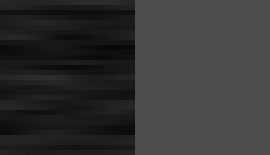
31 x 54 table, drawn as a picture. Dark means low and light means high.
It is made of 1 by 2 panels. Panel 1,1: very low, streaked across, faint in contrast. Panel 1,2: low, flat.
